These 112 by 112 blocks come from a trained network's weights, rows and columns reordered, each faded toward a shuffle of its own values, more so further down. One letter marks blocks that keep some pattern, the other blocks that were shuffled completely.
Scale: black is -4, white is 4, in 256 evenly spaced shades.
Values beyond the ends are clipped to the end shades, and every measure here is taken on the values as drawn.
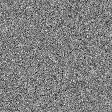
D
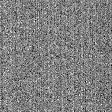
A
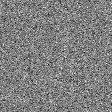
D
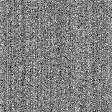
A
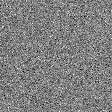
D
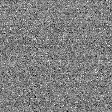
A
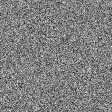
D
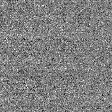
A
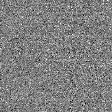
A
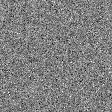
D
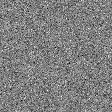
D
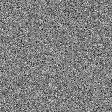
D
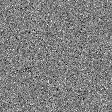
D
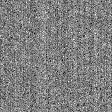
A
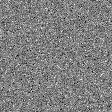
D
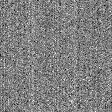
A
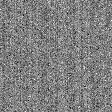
A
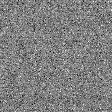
A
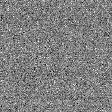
A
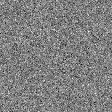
D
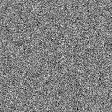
A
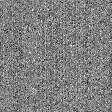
A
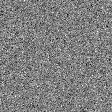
D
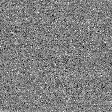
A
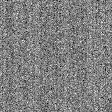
A
